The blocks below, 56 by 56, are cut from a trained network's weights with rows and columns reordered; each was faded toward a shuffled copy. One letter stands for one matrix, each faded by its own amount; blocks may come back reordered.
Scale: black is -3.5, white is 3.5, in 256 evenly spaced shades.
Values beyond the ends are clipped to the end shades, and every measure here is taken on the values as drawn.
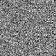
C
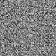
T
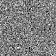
C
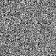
T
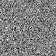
T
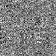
T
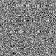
T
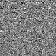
T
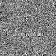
C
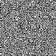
C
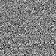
T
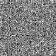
C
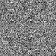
T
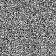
T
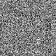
T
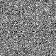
C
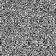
T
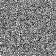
C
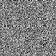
T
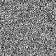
T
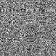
T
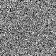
C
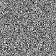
T
